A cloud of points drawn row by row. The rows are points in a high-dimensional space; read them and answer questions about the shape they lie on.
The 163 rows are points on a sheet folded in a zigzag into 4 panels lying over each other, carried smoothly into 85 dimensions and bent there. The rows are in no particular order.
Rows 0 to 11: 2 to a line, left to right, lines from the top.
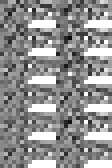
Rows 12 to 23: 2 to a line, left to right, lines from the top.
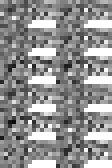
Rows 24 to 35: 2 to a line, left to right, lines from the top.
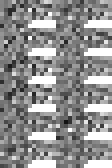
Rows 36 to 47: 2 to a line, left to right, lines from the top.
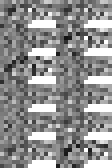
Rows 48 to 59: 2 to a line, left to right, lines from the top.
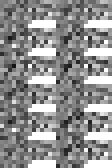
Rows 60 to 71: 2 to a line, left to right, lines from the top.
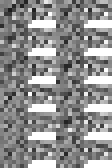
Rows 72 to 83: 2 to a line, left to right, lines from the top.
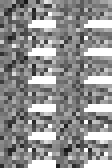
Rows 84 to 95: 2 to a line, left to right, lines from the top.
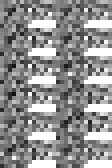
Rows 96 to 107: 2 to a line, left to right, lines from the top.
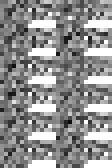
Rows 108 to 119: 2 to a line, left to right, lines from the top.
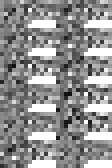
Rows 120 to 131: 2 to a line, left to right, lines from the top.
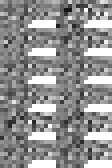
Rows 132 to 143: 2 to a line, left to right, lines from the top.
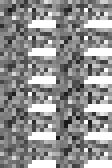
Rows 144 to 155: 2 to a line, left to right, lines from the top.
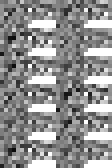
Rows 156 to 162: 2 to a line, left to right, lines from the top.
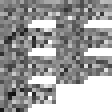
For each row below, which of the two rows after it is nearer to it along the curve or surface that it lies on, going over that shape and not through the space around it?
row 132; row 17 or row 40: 40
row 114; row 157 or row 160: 157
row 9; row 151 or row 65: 151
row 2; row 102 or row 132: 102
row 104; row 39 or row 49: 39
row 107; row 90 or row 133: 133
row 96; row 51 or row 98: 51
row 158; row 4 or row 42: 42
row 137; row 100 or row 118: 118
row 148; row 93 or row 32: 32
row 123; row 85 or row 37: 37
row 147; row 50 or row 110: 110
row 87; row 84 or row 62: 84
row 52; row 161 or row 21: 161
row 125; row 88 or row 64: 64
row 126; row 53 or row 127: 127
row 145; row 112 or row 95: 112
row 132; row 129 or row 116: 129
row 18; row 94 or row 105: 94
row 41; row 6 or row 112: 6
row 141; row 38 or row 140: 140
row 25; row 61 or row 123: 123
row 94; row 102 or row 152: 152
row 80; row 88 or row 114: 88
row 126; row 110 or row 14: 14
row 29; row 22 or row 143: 22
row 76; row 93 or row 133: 93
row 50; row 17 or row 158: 158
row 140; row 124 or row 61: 124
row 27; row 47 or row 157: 47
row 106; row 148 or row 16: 16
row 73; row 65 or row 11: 11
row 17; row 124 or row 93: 124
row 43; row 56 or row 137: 56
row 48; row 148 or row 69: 69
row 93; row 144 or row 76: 76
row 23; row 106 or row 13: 13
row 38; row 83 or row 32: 32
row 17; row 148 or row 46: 148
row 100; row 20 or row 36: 20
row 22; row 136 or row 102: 136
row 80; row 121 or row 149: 121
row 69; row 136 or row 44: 136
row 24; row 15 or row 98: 15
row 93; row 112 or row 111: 111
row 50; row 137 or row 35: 137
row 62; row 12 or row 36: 12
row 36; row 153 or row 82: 82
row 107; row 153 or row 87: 87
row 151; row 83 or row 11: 83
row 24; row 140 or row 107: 107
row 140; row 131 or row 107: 131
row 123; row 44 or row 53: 44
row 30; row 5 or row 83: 5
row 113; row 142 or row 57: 57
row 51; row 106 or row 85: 85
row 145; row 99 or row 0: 99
